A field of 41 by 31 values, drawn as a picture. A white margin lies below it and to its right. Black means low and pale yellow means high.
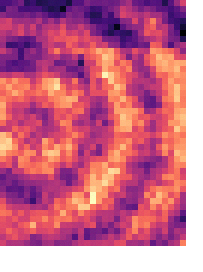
Rings spread out from the middle left. The texture is blotchy. A horizontal seam about 20% of the way down splits the table, and the bottom part is higher.
